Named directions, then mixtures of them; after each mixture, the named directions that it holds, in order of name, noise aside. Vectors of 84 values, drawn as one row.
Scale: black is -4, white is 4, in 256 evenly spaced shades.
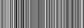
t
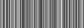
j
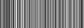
t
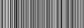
j, t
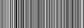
t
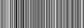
t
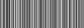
j, t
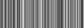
j, t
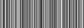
j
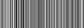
t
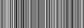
t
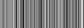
j, t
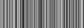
j, t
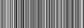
t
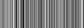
j, t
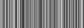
j, t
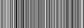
t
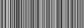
j, t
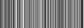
j, t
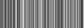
j, t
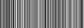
t
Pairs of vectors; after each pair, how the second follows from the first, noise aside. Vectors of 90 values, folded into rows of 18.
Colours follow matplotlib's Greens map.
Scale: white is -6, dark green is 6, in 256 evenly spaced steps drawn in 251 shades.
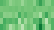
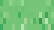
partly zeroed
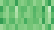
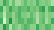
reversed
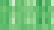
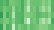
wrapped around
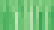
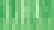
reversed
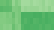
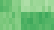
copied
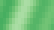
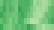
wrapped around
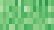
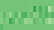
partly zeroed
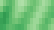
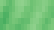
shrunk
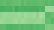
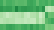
scaled up
